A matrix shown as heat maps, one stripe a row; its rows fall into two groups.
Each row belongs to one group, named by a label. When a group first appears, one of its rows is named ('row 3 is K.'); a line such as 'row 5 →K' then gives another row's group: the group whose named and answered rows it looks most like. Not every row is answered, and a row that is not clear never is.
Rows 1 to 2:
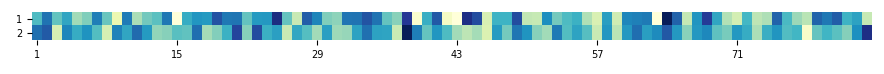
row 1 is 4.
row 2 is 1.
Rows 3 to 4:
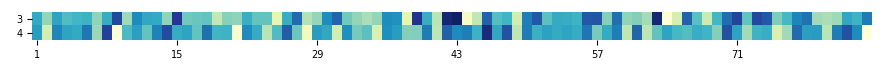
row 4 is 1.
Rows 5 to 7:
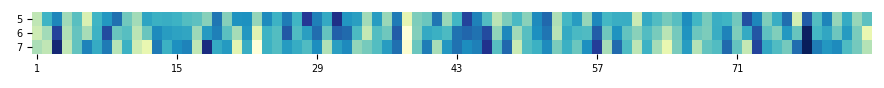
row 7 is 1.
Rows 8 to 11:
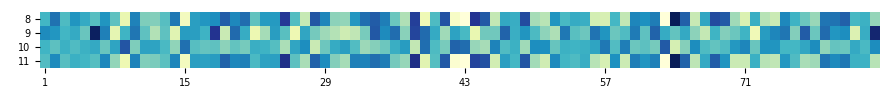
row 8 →4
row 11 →4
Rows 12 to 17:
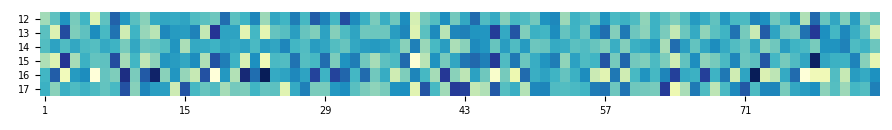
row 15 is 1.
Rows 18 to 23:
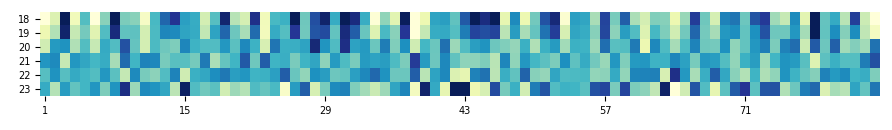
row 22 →4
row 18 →1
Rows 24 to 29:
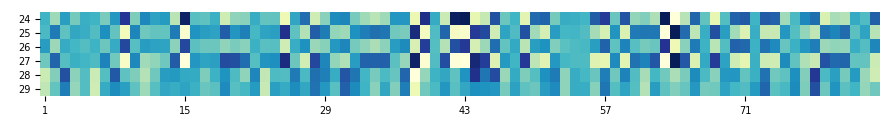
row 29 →1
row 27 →4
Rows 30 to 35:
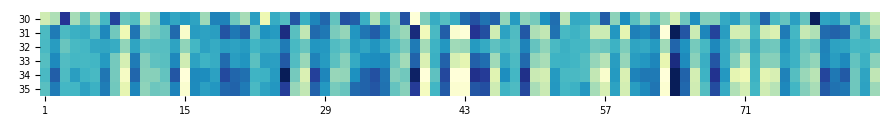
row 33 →4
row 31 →4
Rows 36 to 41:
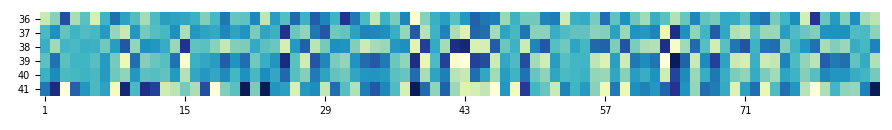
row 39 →4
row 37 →4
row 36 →1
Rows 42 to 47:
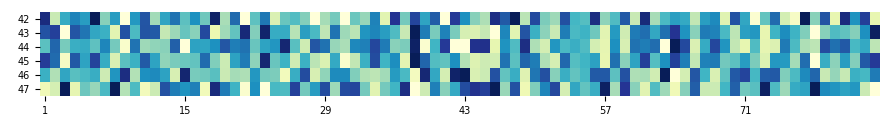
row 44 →4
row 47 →1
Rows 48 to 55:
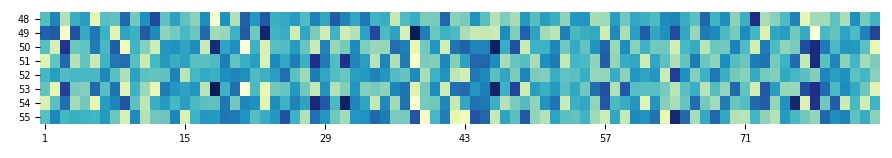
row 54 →1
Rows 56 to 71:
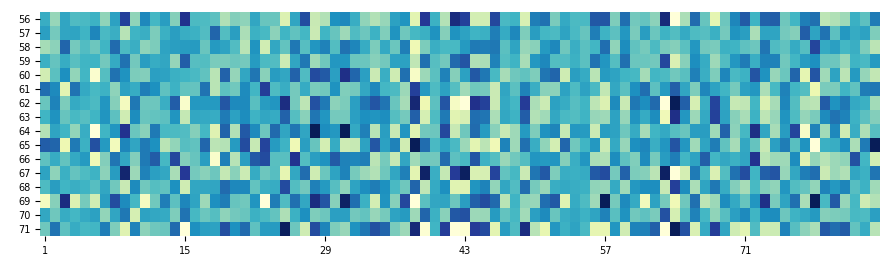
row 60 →1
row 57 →1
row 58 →1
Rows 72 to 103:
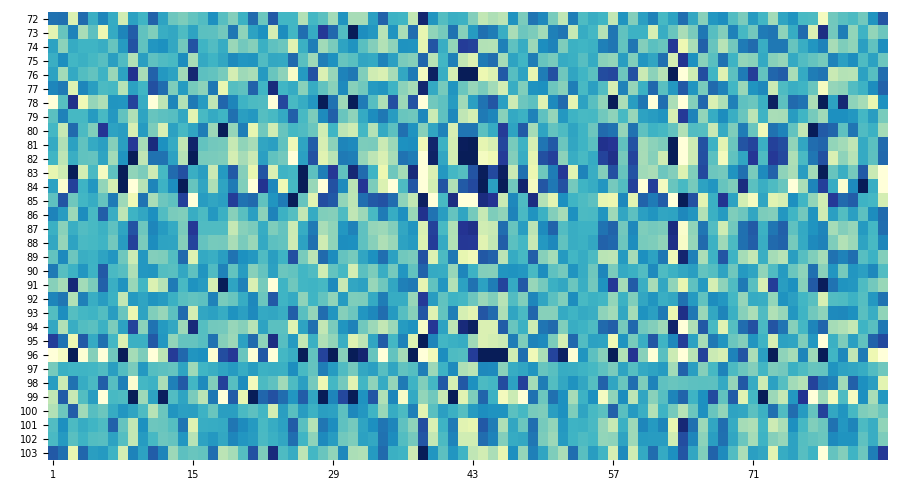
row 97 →4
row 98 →1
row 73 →1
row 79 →4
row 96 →1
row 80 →1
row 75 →4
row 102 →4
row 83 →1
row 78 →1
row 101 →4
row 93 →4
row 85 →4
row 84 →1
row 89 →4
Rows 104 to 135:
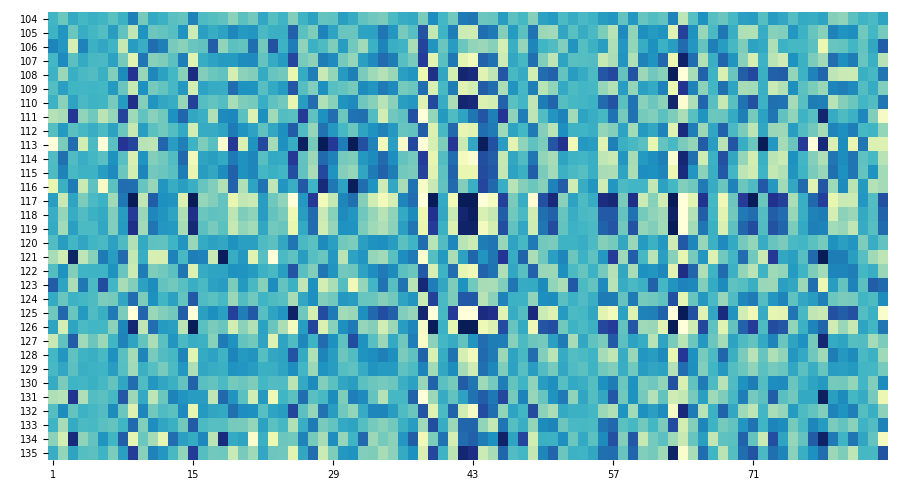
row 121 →1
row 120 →4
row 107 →4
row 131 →1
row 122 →4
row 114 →4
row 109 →4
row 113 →1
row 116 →1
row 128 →4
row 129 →4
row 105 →4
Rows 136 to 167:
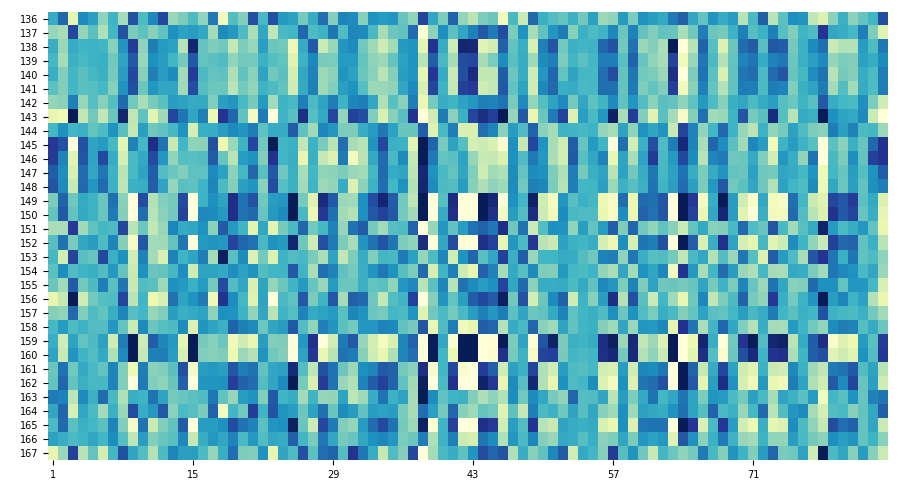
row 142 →1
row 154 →4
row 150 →4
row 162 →4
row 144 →4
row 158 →4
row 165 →4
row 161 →4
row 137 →1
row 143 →1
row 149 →4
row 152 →4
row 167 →1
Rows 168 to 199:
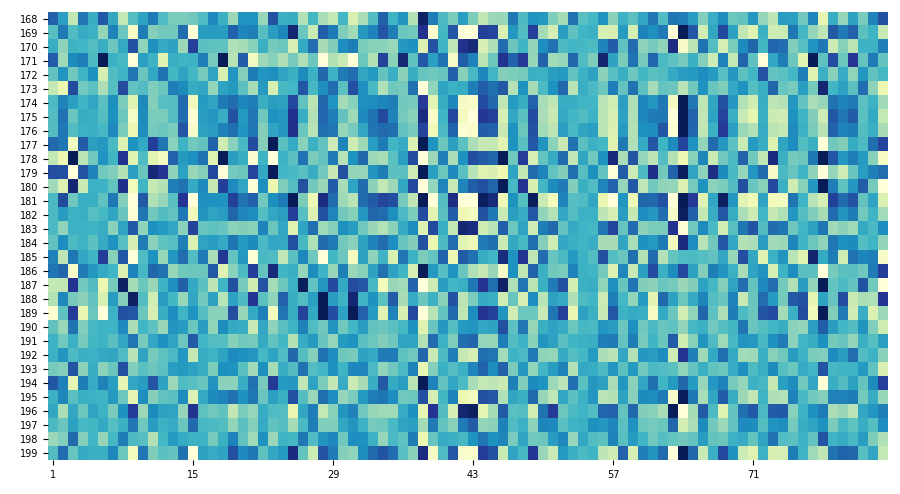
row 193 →1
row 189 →1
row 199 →4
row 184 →4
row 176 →4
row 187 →1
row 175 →4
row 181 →4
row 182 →4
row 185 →1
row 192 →4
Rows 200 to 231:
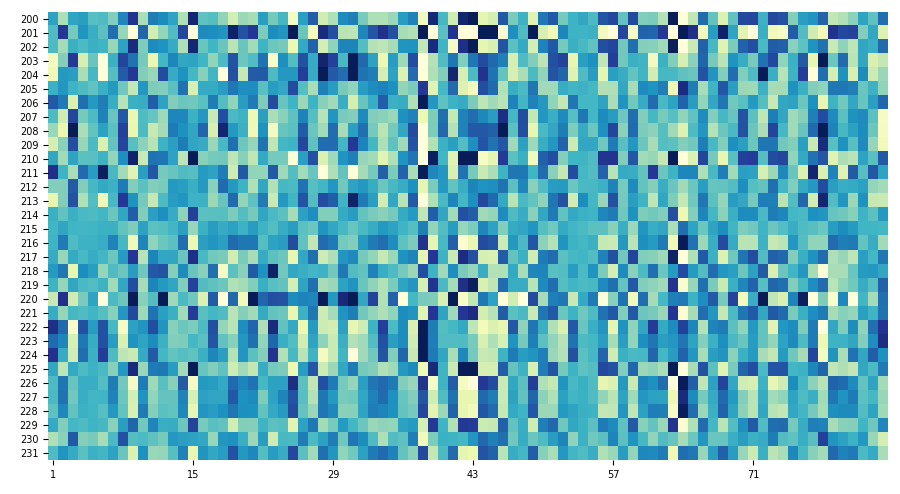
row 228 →4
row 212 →1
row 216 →4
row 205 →4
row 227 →4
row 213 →1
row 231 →4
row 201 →4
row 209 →1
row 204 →1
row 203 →1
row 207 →1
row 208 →1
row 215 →4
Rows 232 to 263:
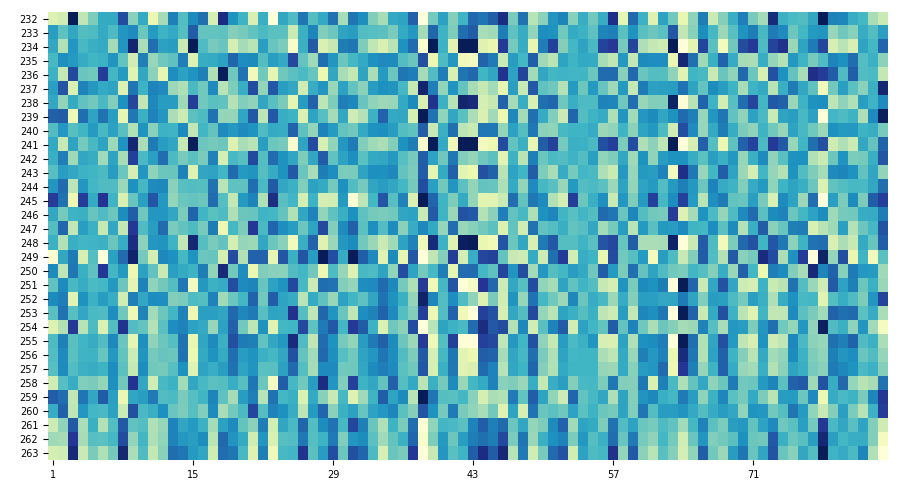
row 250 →1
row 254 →1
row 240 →4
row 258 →1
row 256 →4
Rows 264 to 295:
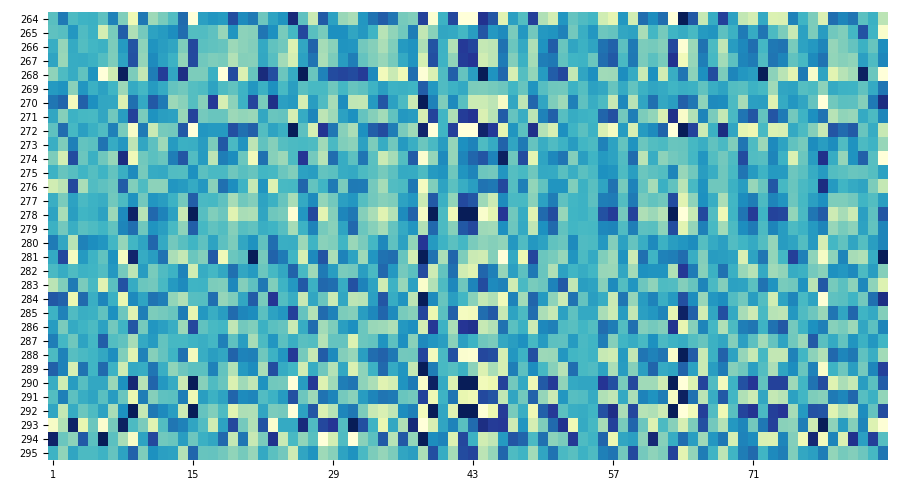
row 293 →1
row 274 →1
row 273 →1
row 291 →4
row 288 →4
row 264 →4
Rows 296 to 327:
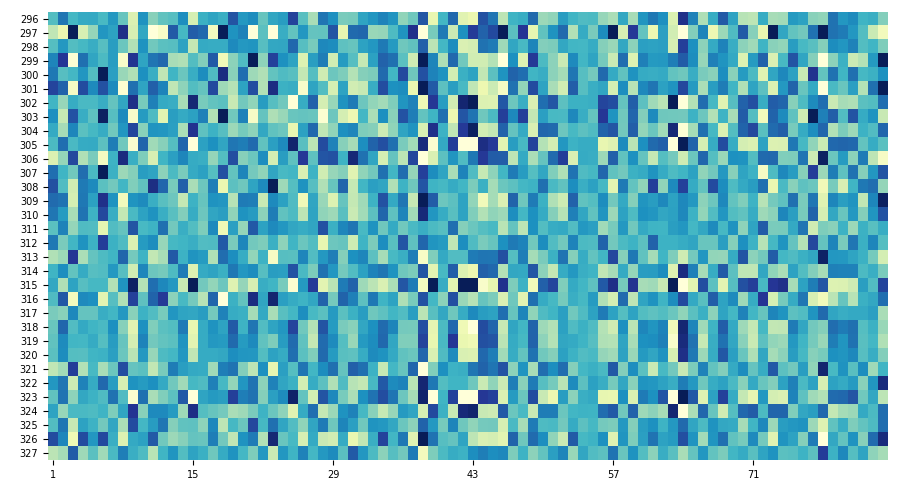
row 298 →4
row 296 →4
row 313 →1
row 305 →4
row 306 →1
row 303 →1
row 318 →4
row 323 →4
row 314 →4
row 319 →4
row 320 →4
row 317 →1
